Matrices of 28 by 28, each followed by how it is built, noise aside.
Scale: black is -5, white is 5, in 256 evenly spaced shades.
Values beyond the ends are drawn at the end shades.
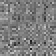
low rank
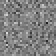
low rank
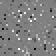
sparse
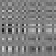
low rank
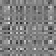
low rank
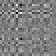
low rank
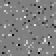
sparse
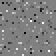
sparse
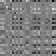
low rank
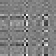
low rank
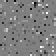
sparse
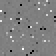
sparse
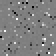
sparse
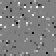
sparse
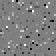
sparse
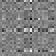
low rank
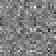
low rank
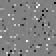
sparse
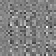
low rank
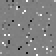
sparse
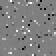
sparse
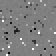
sparse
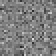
low rank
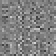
low rank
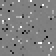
sparse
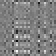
low rank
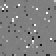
sparse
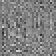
low rank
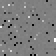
sparse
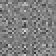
low rank
